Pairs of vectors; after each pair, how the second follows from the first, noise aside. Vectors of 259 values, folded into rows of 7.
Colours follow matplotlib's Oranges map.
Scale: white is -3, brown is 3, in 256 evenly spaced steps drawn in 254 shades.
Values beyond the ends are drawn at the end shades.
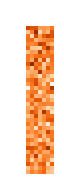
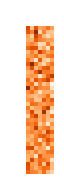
sign-scrambled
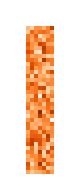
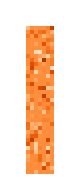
partly zeroed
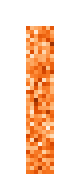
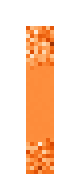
partly zeroed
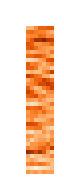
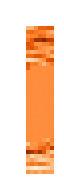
partly zeroed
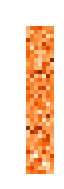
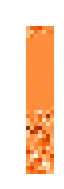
partly zeroed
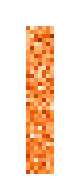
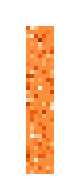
partly zeroed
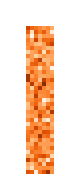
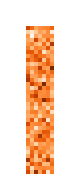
sign-scrambled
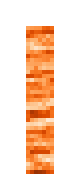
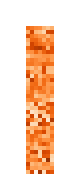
sign-scrambled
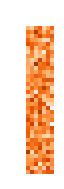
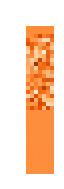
partly zeroed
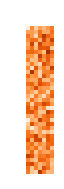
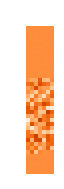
partly zeroed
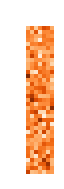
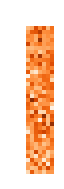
sign-scrambled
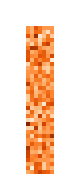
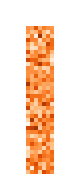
sign-scrambled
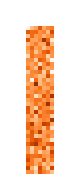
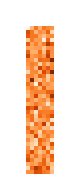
sign-scrambled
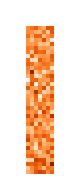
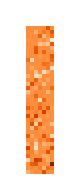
partly zeroed
